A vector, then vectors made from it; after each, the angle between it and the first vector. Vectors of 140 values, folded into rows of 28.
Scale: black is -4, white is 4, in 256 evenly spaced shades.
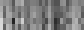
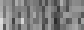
nearly parallel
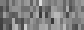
partly opposed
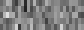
orthogonal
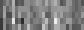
nearly opposite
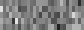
partly aligned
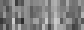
nearly opposite
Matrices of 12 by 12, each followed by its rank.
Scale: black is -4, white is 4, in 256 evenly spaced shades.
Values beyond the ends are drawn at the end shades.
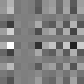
one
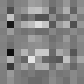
two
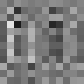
two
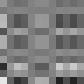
one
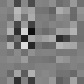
two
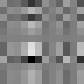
one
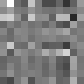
two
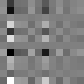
one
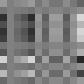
one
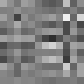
two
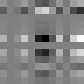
one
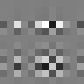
one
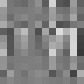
two
